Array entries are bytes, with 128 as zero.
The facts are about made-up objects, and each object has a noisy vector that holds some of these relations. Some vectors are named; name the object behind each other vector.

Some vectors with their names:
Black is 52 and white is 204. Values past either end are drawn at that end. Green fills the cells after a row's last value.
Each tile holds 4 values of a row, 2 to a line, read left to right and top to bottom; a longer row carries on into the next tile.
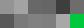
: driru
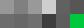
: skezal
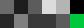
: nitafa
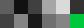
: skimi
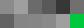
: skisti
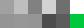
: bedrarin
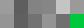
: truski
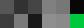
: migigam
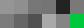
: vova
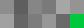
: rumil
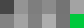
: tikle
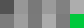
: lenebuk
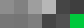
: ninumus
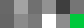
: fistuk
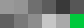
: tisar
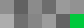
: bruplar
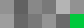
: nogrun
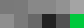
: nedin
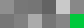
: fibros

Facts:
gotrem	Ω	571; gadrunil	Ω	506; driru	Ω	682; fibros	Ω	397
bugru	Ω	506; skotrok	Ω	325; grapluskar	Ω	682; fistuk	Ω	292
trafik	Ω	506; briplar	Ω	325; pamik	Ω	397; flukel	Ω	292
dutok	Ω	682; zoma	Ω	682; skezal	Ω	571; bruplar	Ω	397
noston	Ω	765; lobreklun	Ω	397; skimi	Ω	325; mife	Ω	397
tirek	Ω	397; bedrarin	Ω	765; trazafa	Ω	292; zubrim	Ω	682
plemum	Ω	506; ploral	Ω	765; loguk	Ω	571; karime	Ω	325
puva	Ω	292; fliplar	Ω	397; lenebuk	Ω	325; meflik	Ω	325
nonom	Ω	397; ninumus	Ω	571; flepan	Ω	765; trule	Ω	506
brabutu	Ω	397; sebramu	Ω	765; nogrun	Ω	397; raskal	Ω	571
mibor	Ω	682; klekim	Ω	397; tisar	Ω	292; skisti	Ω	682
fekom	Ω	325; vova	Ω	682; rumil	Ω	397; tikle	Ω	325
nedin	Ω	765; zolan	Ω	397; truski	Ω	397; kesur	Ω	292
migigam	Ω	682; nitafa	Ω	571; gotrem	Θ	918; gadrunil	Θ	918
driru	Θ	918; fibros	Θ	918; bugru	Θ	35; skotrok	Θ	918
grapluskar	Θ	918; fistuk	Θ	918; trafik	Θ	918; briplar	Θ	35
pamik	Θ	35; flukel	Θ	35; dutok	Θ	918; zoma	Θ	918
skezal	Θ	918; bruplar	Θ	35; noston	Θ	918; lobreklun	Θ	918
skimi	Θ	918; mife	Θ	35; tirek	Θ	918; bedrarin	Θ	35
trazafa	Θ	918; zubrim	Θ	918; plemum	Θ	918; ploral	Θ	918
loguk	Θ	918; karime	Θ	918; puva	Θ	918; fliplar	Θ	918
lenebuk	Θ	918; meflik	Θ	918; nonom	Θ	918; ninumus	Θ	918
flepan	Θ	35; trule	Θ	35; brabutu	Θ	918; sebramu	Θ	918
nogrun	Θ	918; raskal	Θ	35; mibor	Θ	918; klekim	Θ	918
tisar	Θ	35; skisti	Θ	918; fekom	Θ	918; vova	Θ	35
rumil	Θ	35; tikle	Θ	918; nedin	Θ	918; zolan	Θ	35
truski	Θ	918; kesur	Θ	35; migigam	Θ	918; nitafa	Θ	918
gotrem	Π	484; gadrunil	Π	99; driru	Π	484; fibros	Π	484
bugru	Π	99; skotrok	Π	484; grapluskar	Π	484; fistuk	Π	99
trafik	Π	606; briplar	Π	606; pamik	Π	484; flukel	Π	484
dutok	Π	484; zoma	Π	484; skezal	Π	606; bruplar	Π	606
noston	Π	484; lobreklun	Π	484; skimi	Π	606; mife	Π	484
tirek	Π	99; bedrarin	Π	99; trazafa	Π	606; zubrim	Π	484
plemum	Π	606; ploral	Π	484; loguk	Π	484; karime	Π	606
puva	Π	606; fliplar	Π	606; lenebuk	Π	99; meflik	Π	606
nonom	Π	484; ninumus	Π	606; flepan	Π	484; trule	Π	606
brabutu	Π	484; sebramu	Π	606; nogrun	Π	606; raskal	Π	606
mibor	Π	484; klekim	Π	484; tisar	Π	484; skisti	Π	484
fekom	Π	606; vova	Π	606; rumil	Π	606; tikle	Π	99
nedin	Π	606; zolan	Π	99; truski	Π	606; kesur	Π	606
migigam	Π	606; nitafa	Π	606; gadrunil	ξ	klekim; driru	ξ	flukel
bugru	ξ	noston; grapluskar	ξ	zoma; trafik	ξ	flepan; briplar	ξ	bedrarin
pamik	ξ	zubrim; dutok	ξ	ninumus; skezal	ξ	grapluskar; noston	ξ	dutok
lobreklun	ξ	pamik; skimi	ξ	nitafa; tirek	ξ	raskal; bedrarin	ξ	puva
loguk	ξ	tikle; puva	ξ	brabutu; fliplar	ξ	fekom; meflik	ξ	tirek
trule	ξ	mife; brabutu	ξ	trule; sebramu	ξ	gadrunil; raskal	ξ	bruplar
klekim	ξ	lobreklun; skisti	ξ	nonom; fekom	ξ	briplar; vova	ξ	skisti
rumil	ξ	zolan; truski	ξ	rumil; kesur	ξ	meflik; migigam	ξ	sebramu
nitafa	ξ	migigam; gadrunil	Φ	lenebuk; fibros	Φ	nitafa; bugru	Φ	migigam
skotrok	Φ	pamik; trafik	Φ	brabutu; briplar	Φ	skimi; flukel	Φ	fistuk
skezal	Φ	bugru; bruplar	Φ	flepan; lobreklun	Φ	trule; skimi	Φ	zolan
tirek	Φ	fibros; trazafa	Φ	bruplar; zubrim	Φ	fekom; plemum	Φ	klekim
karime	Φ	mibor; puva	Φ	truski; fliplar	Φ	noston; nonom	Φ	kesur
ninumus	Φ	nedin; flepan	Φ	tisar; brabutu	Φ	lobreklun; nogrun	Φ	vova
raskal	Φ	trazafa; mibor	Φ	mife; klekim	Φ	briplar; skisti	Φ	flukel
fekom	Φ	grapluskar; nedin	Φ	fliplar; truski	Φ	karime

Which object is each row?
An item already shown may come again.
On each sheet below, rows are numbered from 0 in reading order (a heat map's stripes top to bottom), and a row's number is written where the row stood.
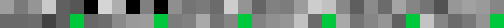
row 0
skezal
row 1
zubrim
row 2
fibros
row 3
tirek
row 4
bruplar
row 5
plemum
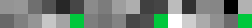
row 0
flukel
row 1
ninumus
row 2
trule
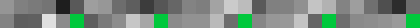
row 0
trazafa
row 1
tisar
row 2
tirek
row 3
zolan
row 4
zoma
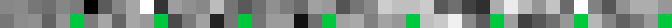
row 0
skotrok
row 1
gadrunil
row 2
loguk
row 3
flepan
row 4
bugru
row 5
mife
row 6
fekom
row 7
trafik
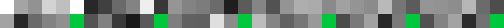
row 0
fliplar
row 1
sebramu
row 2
trazafa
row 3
trafik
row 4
loguk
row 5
gotrem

